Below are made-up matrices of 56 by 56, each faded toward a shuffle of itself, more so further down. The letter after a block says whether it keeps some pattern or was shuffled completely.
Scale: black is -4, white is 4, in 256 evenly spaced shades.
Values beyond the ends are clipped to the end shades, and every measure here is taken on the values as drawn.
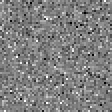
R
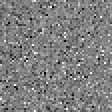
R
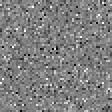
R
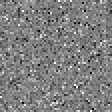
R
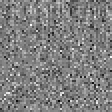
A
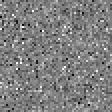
R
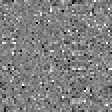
A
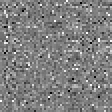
A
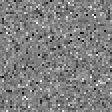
R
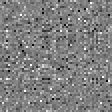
A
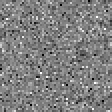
R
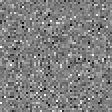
A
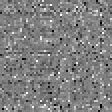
A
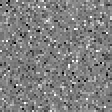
R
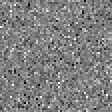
R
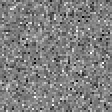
R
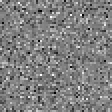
A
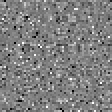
A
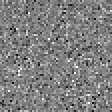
R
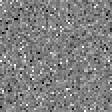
R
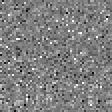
A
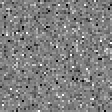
R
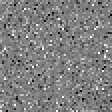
R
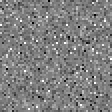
R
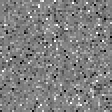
R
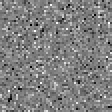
R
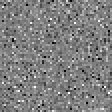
R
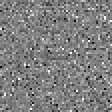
A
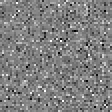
A
